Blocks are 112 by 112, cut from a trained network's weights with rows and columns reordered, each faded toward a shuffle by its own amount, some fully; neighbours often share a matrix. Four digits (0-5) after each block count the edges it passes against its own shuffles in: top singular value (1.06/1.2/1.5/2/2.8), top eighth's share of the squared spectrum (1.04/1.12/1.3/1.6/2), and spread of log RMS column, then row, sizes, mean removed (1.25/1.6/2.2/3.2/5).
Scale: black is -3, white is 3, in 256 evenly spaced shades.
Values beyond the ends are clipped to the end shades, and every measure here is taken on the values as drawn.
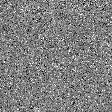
0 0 0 0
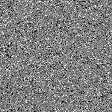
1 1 0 1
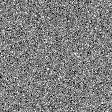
1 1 0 0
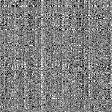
4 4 1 4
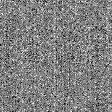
2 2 0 2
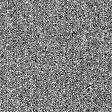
2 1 0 1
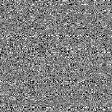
3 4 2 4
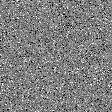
0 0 0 0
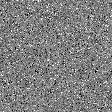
0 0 0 0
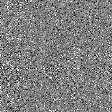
3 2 2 1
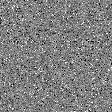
2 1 0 0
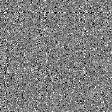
3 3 2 1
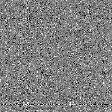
3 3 3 1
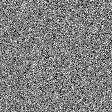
1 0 0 0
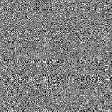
4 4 2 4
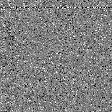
3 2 1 1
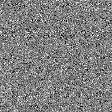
2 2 0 2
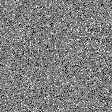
0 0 0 0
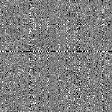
4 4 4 2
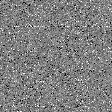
2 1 1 1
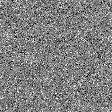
1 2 0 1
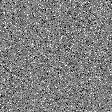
0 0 0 0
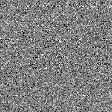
2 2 0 2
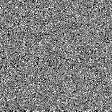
2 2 0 2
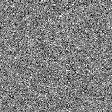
3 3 1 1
